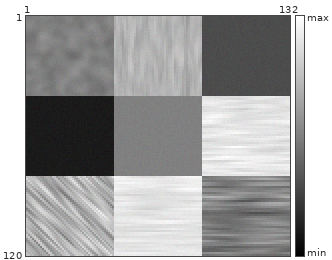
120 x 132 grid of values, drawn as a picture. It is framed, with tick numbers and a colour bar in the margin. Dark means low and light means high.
It is made of 3 by 3 panels. Panel 1,1: middling, blotchy, faint in contrast. Panel 1,2: high, streaked downward, faint in contrast. Panel 1,3: low, flat. Panel 2,1: very low, flat. Panel 2,2: middling, flat. Panel 2,3: very high, streaked across, faint in contrast. Panel 3,1: high, slanting down to the right. Panel 3,2: very high, streaked across, faint in contrast. Panel 3,3: middling, streaked across.
